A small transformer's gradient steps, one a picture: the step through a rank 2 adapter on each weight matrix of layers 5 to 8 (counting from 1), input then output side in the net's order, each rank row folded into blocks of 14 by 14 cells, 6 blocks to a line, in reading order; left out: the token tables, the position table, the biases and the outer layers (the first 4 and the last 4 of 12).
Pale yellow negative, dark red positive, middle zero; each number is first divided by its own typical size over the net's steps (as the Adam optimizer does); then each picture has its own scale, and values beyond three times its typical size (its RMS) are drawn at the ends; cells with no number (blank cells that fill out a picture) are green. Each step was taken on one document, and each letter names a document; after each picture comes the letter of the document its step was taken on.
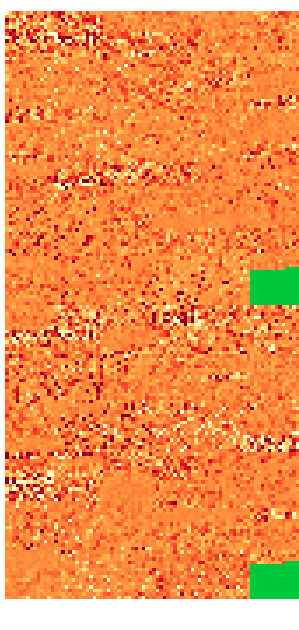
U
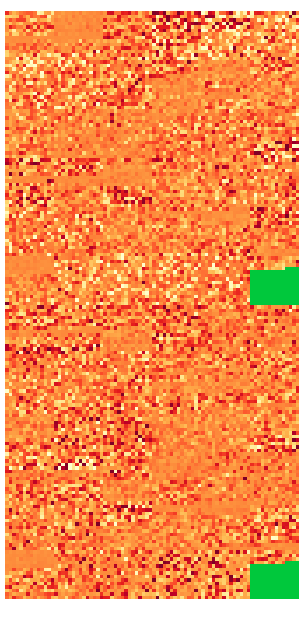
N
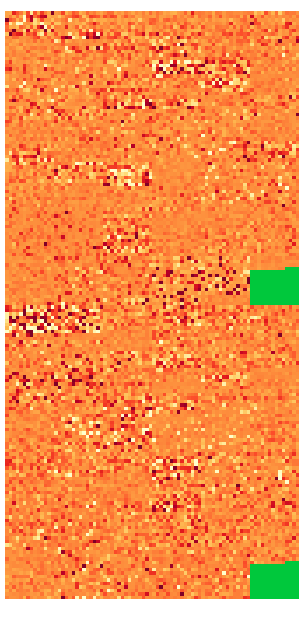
U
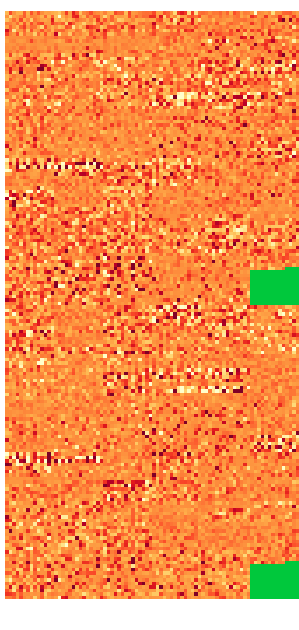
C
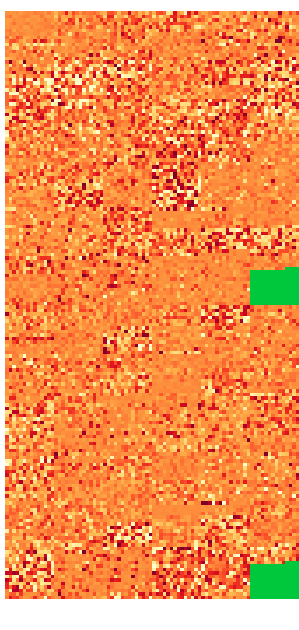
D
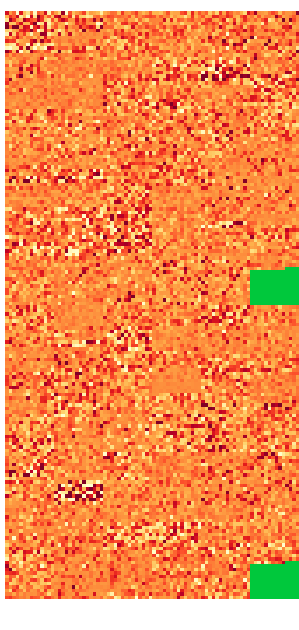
D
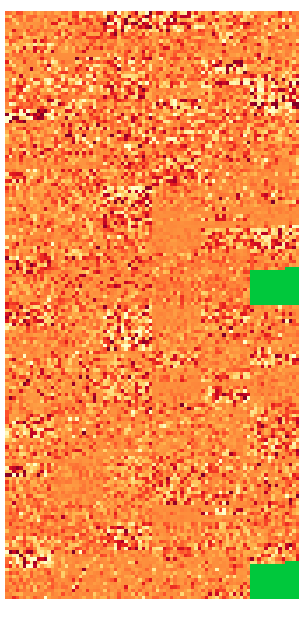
D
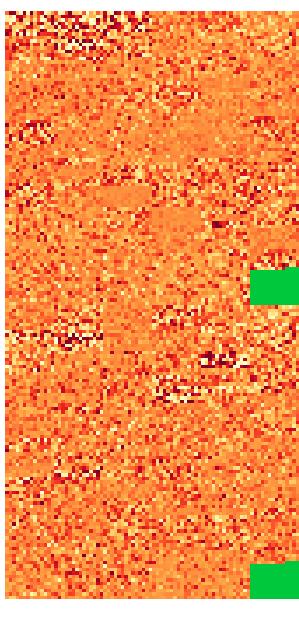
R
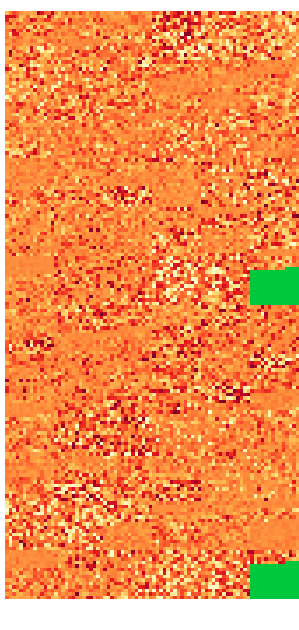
N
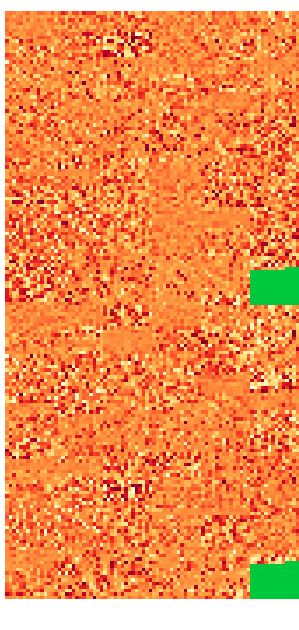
R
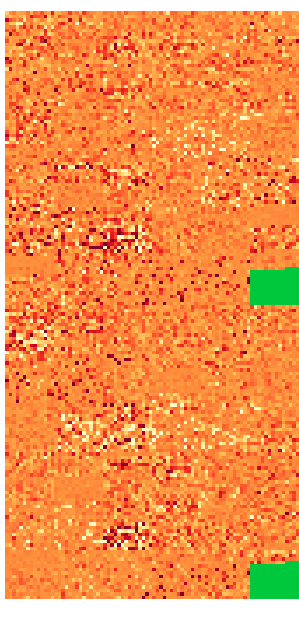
U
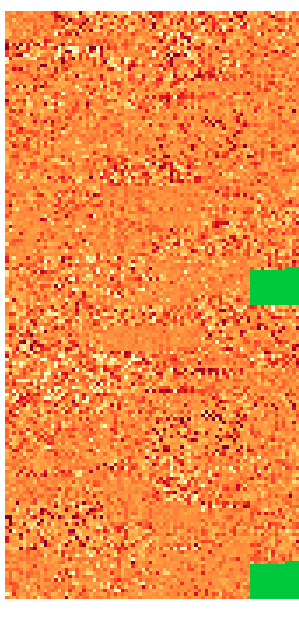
C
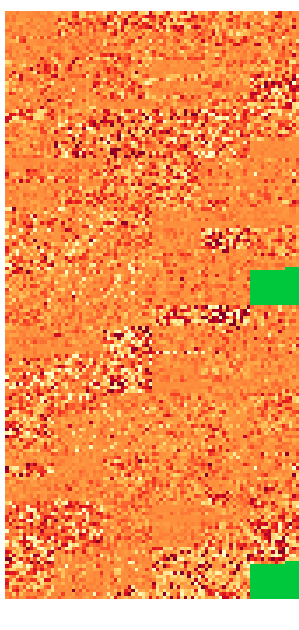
D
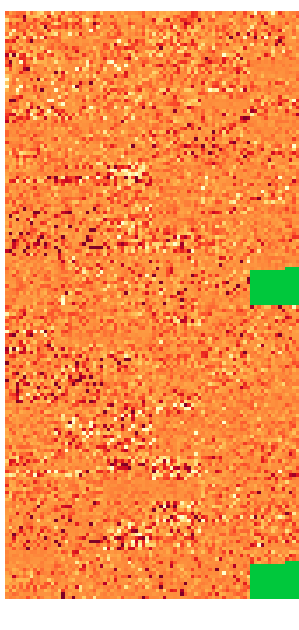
U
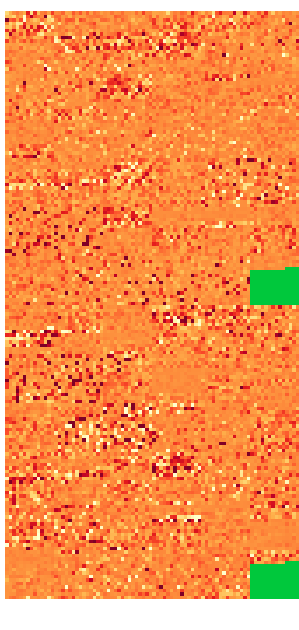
U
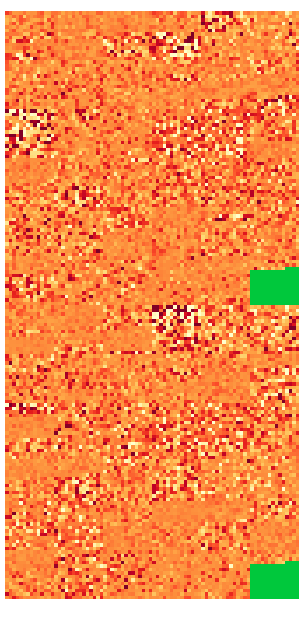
R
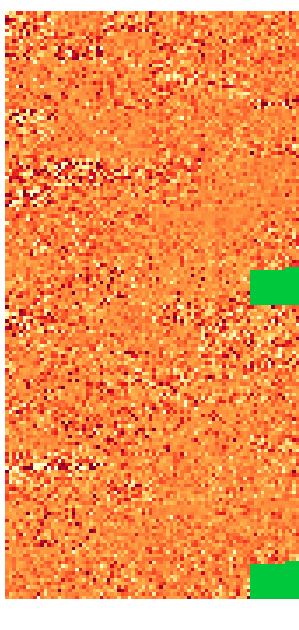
C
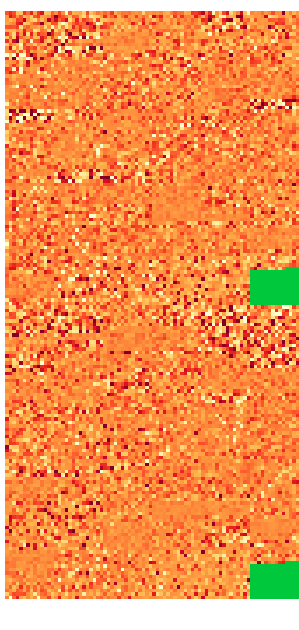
C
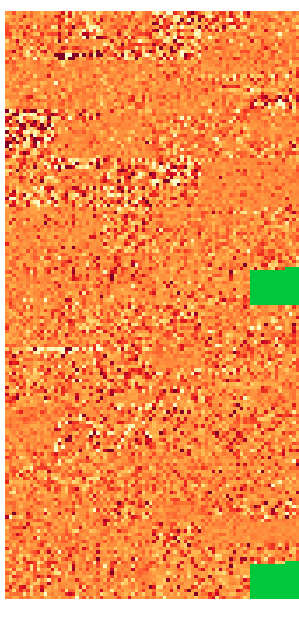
C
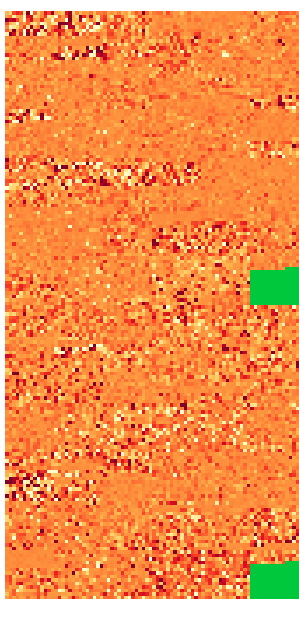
U
